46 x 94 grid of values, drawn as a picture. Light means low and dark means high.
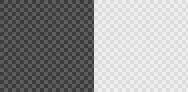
It is made of 1 by 2 panels. Panel 1,1: high, checkered. Panel 1,2: very low, checkered, faint in contrast.
